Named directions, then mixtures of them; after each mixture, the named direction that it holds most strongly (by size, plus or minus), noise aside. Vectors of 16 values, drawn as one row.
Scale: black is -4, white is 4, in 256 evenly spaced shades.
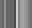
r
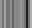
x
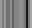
x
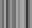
x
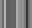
x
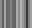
x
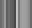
r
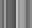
r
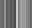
r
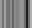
x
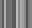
r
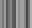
x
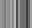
r
